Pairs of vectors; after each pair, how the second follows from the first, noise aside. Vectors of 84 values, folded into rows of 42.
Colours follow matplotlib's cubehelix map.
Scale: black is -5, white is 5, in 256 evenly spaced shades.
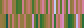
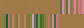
partly zeroed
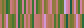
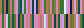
scaled up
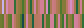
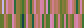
copied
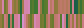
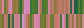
copied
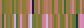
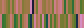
sign-scrambled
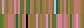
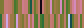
wrapped around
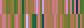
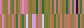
sign-scrambled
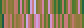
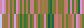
wrapped around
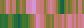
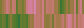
shrunk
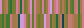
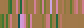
partly zeroed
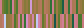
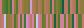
copied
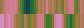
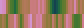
wrapped around
